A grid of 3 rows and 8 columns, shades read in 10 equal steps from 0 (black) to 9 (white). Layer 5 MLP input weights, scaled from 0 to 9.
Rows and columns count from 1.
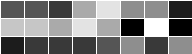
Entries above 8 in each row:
0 1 0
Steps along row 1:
same down up up down same down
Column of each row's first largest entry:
5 7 6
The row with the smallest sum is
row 3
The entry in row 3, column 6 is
5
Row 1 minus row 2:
-4 -4 -4 -2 2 5 -4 1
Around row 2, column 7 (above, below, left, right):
5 2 0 0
